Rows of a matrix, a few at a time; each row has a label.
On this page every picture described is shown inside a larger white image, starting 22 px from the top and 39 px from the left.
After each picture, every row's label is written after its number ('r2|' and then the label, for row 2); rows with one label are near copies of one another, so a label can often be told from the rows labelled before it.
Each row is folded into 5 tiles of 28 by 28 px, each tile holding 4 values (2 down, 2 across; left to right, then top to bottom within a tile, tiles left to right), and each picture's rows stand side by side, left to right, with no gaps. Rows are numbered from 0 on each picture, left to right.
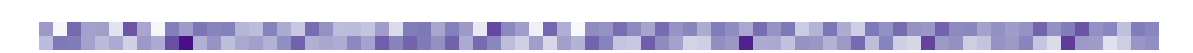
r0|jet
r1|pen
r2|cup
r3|jet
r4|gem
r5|pen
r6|gem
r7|gem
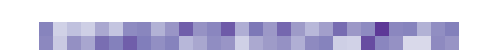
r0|cup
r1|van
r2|gem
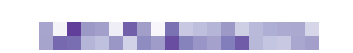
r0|jet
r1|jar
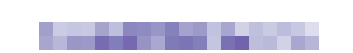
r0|cup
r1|jar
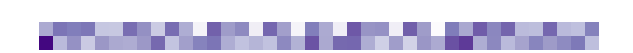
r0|pen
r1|jet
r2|jet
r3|pen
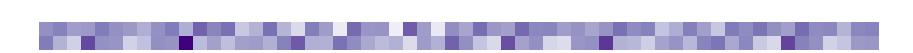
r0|gem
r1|pen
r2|jet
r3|gem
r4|pen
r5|gem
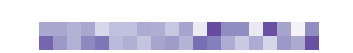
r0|jar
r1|jet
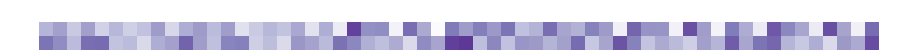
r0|jar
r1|jar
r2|jet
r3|pen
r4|jet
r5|jet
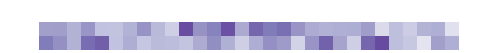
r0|jar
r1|van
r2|jar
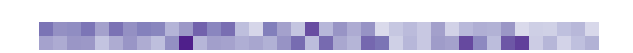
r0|van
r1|pen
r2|jar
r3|jar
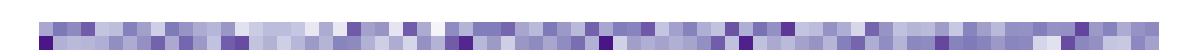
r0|pen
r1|jar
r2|jet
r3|pen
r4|pen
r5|pen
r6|cup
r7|gem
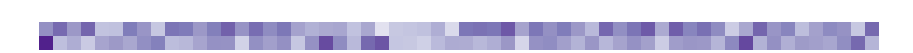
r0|pen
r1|van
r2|jar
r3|van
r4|van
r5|pen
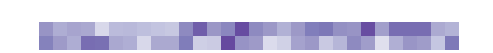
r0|jar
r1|gem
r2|van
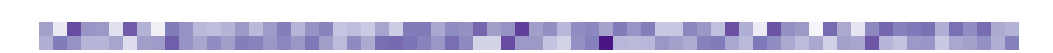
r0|jet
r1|cup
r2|cup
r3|gem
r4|pen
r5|jet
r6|van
